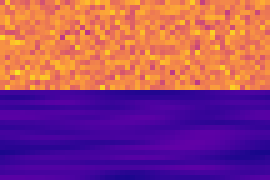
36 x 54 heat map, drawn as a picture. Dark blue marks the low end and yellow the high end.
The table splits into 2 rows of 1 panel. Panel 1,1: high, fine-grained. Panel 2,1: very low, streaked across, faint in contrast.
